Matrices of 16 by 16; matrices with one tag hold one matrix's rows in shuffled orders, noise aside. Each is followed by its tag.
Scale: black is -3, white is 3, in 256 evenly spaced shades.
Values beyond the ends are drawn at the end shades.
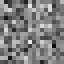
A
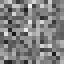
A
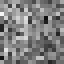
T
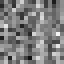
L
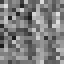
L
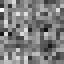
T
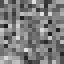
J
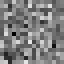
A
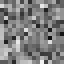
J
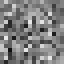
A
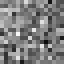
J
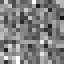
J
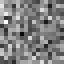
J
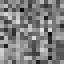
J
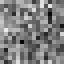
J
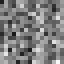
L
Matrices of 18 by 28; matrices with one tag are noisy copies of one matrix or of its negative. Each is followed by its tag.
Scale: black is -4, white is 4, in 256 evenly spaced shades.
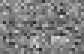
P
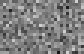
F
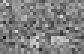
P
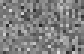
F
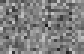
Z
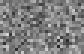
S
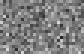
S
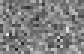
S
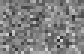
S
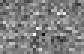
P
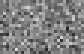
S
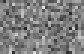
Z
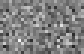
S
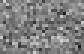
P
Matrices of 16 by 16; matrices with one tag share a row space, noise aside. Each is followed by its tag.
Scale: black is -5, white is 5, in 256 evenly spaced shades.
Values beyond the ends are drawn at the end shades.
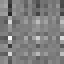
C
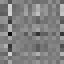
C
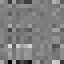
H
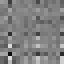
C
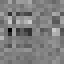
H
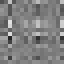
C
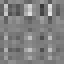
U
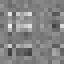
H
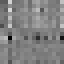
C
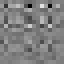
U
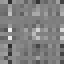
C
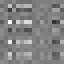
H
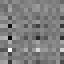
C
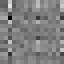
C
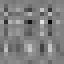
U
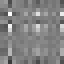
C
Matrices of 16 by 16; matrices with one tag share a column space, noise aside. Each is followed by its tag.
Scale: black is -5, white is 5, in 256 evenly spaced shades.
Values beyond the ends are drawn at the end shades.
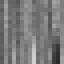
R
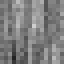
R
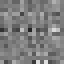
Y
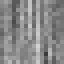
R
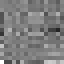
Y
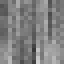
R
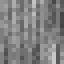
R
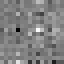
Y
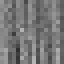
R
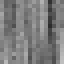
R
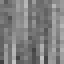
R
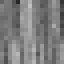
R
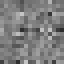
Y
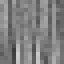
R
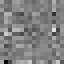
Y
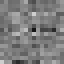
Y
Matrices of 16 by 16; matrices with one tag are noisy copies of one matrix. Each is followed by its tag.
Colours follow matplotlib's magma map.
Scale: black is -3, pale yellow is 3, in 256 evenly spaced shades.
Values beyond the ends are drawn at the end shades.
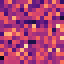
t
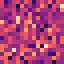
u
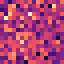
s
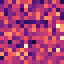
t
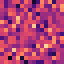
u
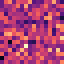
t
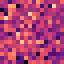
s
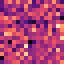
t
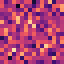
u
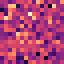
s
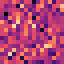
u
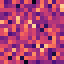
u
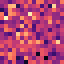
s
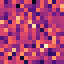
u
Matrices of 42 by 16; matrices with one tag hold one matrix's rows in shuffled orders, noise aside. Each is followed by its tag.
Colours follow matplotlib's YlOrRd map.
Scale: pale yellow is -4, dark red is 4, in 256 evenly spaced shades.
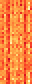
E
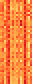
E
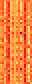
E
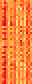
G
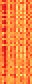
G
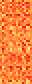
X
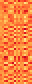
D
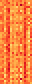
E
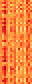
G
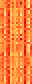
E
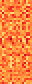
X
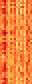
G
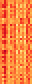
G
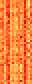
E
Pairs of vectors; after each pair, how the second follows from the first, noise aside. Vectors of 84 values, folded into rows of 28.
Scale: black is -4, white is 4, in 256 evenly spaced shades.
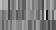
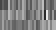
negated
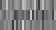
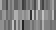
negated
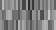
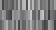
negated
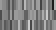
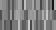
copied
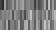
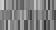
negated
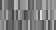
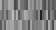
negated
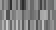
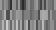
copied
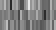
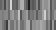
negated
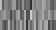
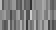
copied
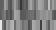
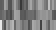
copied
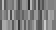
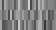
negated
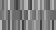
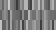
copied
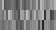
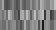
copied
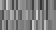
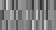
copied
